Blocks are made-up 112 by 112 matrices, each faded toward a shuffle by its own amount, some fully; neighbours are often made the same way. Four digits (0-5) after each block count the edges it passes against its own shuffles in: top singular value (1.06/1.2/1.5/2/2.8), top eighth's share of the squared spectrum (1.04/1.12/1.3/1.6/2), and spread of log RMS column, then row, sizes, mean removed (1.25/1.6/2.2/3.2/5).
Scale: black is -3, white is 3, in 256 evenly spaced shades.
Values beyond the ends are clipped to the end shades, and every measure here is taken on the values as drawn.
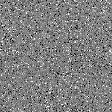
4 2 1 1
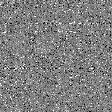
3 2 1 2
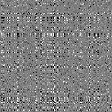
5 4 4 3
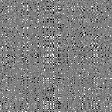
5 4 3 3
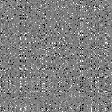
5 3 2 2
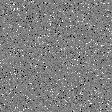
2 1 0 0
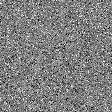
1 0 0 0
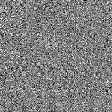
4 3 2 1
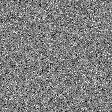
1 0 0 0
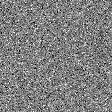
1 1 0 0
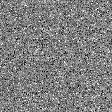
3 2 1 1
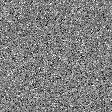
1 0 0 0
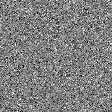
2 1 0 0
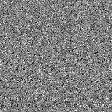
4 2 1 1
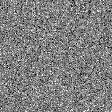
2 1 0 0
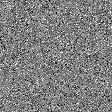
2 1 0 0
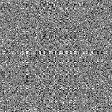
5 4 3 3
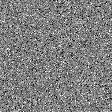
0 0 0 0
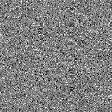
4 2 1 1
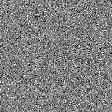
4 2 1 1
